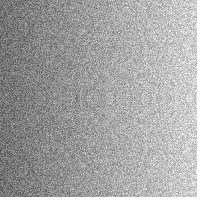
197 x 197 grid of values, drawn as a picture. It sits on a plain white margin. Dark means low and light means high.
Mirror symmetry: top to bottom. Slope: up to the right. Odd rows or columns: none. Grain: fine.
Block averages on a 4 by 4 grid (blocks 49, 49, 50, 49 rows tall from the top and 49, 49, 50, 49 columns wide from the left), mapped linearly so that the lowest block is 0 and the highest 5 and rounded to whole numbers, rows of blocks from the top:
0235
0235
0235
0235
